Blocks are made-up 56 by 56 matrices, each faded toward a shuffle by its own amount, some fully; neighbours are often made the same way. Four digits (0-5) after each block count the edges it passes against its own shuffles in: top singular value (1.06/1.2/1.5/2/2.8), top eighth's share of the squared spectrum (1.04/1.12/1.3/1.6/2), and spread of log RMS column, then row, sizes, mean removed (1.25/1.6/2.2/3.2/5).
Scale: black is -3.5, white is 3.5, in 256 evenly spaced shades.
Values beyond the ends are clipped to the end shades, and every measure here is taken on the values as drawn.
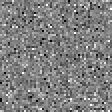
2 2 0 0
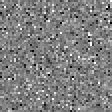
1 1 0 0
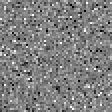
0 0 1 0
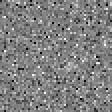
0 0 0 0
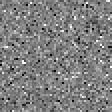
1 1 0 0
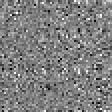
3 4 2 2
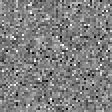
3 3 0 1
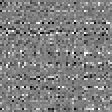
4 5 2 3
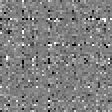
2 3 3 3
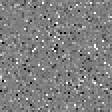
0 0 0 0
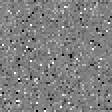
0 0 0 0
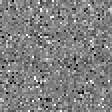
3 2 1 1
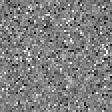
1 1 0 0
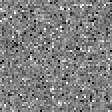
1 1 0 0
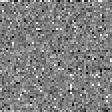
1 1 0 1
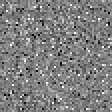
0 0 0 1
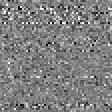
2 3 0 3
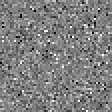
0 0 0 0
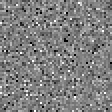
0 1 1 1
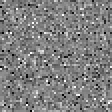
0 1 0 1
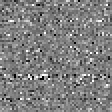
1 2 0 3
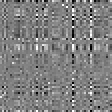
5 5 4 3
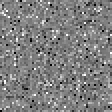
2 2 0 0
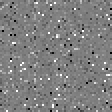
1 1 0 0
